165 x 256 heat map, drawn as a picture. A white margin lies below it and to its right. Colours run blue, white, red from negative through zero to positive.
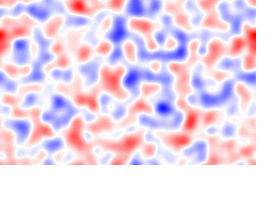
Histogram: bell-shaped. Grain: smooth. Lone odd cells: none. Odd rows or columns: none. Slope: none. Average level on the scale: 50%. Mirror symmetry: none.
